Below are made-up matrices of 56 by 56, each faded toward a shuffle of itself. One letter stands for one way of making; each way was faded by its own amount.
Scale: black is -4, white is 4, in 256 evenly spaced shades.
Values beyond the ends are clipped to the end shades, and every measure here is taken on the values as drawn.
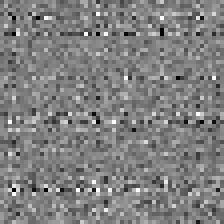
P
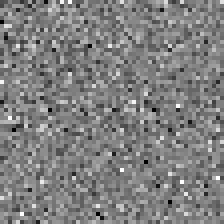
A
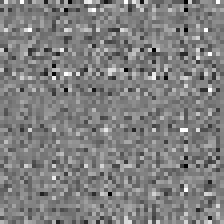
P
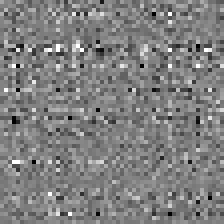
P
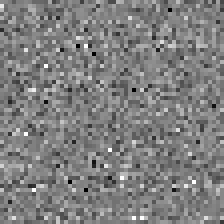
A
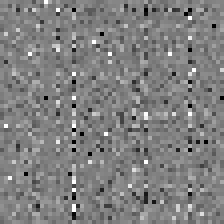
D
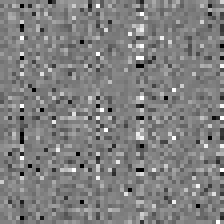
D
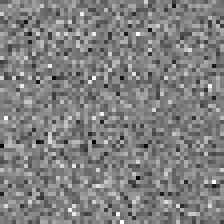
A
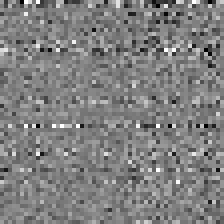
P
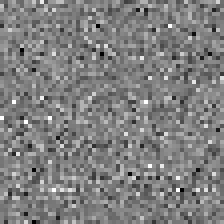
A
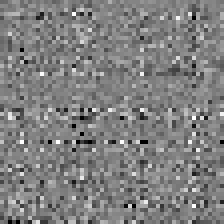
P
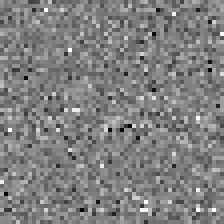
A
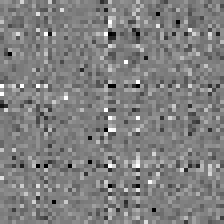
D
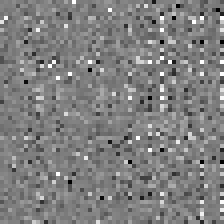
D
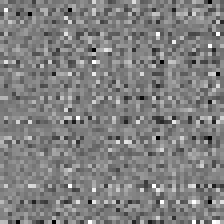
P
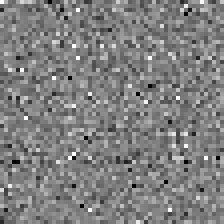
A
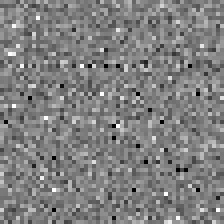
A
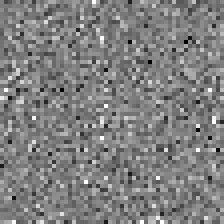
A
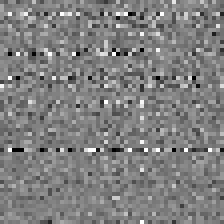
P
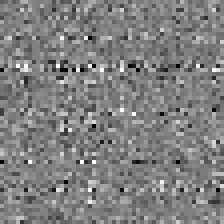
P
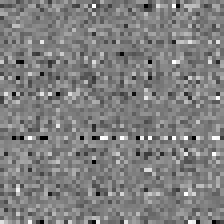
P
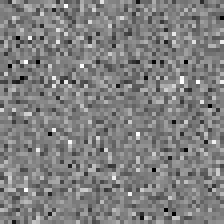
A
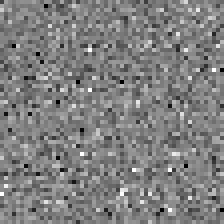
A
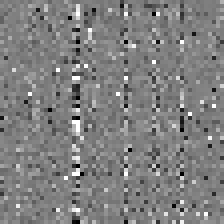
D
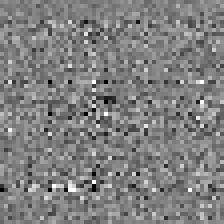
P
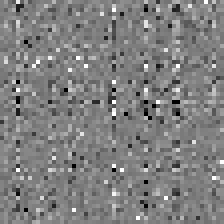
D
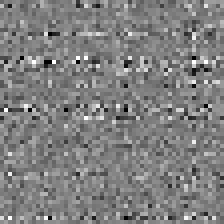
P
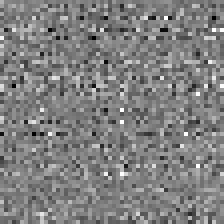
P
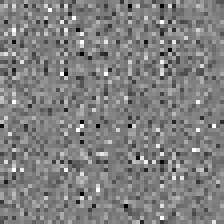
D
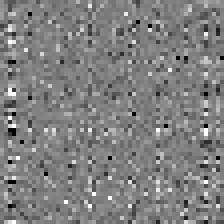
D
